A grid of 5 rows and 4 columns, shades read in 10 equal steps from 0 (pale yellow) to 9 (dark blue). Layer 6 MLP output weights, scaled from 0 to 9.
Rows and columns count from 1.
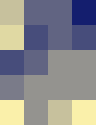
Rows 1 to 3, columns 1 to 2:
2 6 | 1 7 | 7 6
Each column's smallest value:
0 4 2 0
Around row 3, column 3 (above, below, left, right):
6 4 6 4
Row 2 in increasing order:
1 6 7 7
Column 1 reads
2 1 7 5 0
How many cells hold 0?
2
